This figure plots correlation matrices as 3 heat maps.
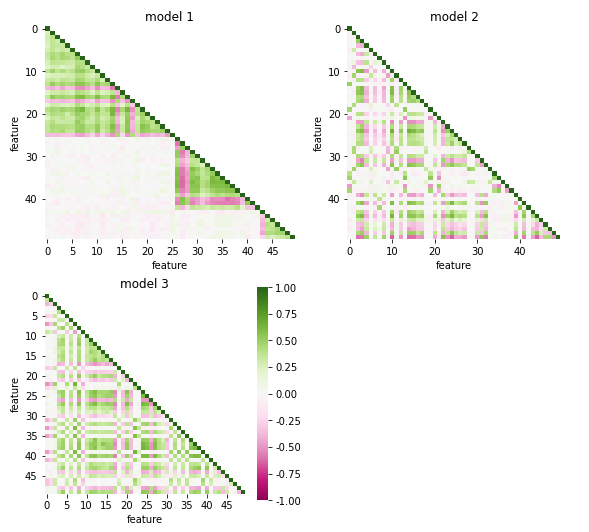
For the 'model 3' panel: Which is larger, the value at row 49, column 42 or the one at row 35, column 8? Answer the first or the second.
the first
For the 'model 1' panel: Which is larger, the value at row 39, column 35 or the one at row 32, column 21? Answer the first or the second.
the first
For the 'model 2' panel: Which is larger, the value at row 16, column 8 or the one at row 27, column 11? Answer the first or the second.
the second
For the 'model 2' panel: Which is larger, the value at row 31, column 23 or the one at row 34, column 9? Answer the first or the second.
the second
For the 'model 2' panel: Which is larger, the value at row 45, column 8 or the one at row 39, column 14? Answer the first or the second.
the first
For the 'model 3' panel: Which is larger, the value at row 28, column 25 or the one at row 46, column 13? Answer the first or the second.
the first
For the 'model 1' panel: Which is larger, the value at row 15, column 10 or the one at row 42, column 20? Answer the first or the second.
the first
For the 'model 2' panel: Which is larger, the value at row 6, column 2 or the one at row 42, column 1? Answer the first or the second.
the second
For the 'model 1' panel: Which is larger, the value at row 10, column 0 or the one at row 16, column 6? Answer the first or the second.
the second
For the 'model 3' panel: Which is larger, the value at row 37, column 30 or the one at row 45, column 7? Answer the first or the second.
the second
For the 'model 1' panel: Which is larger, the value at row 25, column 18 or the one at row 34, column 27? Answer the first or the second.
the first
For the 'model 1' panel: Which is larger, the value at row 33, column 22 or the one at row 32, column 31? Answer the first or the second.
the second
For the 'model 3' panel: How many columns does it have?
50
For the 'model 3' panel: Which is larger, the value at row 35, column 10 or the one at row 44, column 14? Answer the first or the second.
the first
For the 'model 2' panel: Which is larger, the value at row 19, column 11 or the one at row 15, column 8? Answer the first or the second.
the first
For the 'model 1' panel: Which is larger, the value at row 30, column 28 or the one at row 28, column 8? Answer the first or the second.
the second
